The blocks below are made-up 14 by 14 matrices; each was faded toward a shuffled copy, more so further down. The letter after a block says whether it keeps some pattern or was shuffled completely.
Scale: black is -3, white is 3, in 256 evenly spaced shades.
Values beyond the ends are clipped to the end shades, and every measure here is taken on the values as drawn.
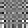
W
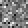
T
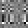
W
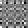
W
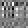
W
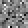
T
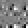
W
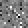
T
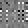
W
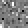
T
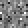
T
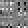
W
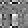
W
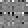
W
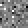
T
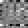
W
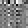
W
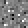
T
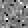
T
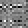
W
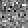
T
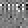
W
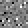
T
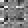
W
